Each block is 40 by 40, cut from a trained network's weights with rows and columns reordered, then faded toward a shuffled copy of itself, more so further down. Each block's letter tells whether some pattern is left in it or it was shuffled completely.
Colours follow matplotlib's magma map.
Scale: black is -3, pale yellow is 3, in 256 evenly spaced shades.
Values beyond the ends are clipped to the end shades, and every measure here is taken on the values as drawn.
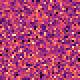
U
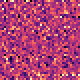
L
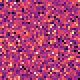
U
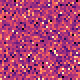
U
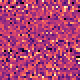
L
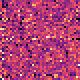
L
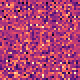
L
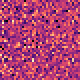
L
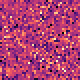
U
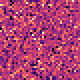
U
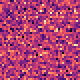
L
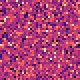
U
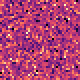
U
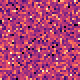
U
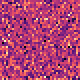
L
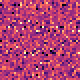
L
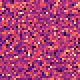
U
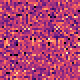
L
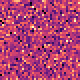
U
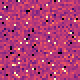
U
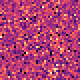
U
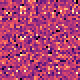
L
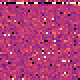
L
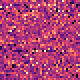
L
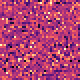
L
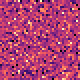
U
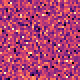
U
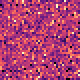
U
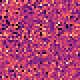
L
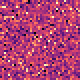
U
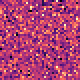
U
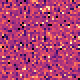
L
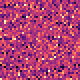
L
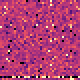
L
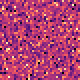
U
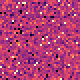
U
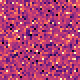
U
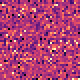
L
